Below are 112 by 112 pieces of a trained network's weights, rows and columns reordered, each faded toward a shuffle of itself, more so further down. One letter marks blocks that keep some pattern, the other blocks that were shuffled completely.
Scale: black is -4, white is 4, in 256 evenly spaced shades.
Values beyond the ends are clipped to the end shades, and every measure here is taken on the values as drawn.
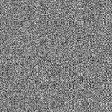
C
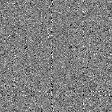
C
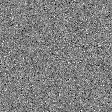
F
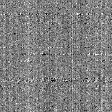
C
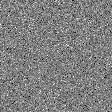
F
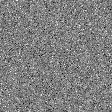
F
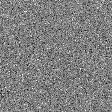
F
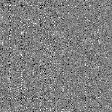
C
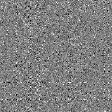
C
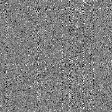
C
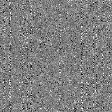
C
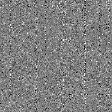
C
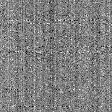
C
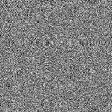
C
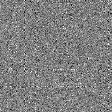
C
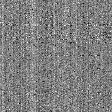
C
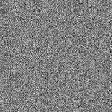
C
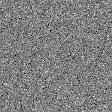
F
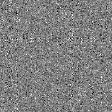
C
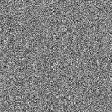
C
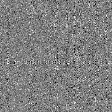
C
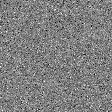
F
